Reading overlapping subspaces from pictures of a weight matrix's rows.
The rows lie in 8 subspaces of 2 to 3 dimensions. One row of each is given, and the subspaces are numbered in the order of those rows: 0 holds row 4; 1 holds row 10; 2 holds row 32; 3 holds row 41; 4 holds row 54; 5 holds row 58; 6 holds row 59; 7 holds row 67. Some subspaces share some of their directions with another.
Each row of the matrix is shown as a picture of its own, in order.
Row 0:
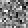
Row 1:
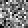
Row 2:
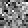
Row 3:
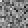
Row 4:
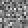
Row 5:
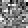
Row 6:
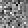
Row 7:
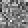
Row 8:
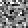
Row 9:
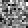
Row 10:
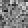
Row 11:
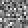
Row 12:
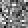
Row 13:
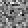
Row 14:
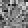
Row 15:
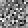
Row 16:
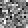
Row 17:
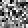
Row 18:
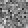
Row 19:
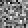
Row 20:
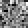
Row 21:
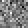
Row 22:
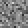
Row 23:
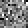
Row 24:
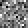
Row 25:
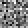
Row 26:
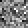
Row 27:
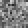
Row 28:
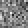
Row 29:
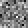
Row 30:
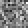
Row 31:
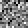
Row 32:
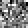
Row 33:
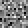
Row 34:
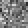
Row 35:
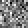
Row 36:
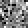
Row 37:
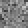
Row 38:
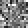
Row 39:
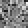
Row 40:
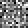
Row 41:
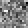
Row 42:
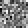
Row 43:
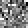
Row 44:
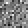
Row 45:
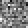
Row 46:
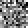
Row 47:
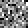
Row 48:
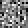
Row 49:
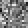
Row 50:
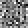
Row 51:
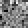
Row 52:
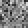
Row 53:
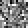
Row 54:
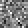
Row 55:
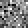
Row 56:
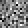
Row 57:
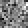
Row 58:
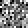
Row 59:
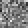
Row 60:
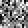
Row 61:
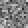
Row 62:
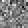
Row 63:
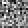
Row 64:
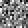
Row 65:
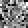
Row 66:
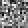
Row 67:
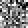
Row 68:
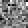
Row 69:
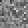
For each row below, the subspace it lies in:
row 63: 7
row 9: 0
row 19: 3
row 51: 1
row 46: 7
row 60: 5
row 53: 3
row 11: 0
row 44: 5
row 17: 2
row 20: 1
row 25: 7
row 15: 1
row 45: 0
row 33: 0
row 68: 0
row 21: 4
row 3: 2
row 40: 7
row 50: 7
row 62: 4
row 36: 6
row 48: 7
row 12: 6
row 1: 4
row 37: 2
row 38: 3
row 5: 0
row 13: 3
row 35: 4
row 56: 1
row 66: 7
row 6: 6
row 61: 4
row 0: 3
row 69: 2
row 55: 6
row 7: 6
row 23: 1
